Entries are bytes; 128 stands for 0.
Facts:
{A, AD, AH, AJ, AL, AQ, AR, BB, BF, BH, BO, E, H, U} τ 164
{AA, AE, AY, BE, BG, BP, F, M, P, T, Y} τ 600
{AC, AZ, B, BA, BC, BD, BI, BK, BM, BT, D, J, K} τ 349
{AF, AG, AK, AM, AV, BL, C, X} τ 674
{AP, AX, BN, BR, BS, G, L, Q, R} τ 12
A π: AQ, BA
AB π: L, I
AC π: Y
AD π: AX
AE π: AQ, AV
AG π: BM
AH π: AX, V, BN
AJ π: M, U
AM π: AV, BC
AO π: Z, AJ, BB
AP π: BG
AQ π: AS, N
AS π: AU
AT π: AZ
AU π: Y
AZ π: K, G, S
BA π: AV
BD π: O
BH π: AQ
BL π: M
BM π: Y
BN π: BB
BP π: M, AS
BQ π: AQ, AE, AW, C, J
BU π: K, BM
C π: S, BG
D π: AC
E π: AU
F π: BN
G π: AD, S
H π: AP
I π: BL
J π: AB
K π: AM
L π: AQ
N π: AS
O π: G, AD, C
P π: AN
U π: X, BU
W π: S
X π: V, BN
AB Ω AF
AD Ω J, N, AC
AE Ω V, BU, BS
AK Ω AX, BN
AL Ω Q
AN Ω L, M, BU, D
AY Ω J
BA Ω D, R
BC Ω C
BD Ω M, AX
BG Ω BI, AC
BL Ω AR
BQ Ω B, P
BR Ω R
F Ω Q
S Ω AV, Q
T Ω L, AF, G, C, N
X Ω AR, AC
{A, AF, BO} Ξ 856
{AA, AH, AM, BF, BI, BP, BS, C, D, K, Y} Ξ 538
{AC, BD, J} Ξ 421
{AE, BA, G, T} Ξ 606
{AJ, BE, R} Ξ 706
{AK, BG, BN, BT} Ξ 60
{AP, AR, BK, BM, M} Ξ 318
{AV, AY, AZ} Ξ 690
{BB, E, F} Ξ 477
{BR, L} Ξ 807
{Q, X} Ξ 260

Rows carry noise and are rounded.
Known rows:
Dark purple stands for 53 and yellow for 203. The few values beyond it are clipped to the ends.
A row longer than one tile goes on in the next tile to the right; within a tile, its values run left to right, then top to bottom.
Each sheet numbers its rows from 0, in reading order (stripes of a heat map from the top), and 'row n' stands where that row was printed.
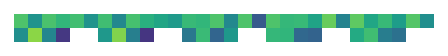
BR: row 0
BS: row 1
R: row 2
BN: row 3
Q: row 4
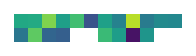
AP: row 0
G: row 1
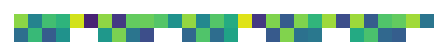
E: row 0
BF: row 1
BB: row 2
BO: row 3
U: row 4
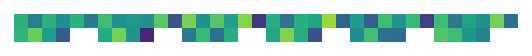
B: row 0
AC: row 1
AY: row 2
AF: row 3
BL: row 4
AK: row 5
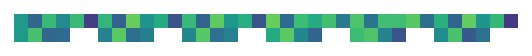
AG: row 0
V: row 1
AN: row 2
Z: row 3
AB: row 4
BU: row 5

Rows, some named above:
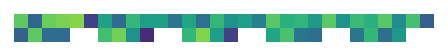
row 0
A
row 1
D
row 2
BI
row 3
Q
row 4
R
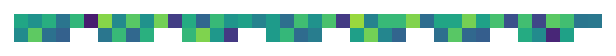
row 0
BM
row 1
AY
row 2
BI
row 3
X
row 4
M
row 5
AP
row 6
AE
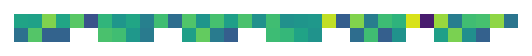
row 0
AP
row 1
BT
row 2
AX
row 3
AV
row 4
E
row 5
M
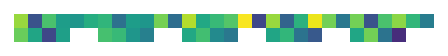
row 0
T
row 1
AK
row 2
F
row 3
AQ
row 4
BP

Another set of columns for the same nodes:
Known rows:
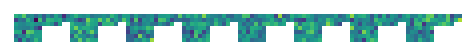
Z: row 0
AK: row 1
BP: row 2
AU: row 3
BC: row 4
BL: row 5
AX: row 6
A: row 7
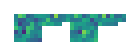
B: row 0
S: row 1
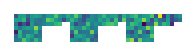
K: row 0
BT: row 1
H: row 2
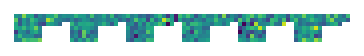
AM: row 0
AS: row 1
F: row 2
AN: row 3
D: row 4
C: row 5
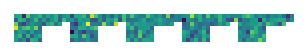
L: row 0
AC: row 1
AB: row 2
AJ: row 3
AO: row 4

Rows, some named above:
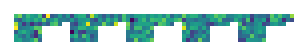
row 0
AP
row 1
AC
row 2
AF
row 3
R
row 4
AA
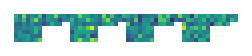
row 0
BF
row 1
C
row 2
AA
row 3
L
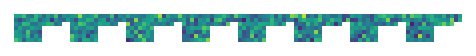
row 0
AQ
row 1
BH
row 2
AE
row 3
BP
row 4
P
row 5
BB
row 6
BE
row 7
BM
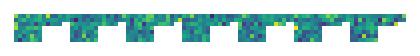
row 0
G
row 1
P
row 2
A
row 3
U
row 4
BK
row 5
R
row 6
Y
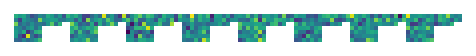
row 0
M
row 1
BG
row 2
D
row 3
AH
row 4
X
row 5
BE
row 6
BN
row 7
BS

